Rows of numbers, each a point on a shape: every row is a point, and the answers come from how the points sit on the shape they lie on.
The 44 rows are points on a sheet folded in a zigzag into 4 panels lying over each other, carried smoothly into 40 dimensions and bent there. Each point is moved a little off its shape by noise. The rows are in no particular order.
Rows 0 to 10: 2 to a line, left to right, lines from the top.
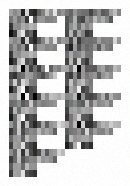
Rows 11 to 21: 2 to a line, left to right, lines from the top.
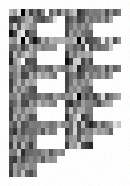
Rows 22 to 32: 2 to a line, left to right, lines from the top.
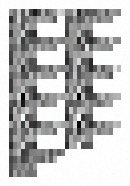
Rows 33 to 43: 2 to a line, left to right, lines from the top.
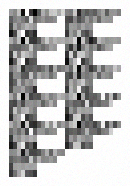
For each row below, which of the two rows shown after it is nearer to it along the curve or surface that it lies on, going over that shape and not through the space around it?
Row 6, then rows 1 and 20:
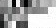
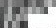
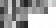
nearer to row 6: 20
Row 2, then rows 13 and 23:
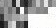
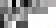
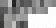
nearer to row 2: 23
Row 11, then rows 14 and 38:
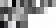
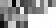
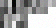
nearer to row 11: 14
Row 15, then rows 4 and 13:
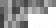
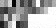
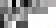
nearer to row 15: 4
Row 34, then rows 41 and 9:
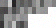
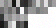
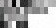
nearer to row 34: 41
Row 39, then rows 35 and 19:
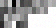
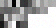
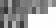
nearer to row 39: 35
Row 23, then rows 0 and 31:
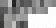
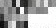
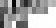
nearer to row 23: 0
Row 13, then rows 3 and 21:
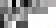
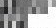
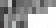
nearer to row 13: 3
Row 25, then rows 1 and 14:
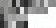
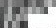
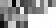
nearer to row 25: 14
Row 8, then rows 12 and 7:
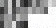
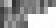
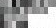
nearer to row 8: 7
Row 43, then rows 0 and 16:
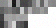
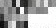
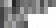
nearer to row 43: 0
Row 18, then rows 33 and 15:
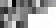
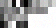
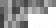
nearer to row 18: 15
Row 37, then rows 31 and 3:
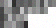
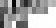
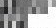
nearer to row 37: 3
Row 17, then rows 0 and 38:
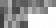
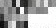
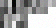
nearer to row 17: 0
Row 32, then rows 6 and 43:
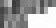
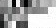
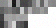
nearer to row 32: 43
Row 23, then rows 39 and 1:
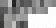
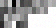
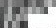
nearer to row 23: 1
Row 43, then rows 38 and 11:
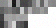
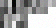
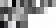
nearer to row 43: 11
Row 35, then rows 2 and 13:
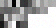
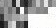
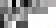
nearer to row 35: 13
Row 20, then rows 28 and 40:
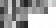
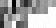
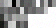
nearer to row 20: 28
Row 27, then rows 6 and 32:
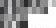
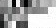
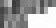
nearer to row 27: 6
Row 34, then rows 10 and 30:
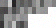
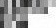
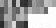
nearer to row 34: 30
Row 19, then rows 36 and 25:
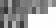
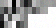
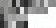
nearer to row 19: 25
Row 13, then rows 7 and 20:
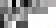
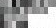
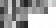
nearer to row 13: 20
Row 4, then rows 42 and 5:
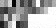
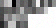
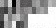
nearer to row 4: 42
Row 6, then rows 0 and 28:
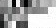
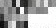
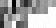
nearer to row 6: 28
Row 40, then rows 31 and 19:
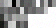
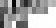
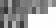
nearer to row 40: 19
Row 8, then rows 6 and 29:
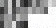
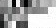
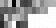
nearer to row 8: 6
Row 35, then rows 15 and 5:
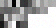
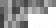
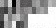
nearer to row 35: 5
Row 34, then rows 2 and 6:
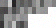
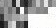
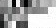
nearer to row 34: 2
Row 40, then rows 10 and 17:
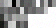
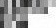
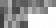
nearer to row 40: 17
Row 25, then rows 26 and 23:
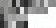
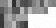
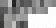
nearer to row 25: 26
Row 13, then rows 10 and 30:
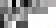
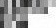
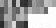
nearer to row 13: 10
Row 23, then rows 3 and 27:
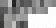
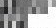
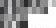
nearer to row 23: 3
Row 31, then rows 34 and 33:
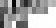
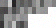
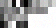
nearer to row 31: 33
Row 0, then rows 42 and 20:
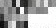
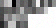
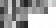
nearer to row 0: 42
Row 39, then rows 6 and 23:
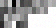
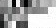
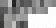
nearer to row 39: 6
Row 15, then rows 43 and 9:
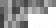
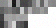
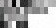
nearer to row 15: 43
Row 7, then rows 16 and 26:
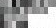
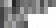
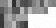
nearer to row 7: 26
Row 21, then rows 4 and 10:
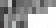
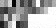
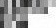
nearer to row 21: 4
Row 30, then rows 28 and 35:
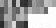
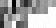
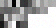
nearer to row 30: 35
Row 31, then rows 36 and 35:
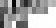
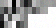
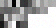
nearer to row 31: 36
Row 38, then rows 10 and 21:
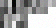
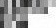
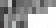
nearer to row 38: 10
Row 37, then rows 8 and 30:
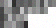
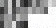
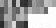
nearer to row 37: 30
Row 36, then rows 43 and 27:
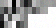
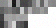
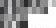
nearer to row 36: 27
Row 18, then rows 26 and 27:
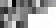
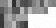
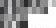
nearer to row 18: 26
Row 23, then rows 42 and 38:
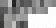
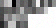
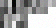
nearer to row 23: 42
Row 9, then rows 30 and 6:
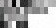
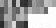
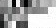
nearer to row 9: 30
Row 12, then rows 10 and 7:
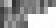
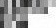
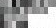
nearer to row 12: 7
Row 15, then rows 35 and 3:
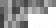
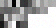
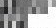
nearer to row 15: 3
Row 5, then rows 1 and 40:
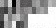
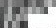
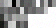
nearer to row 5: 1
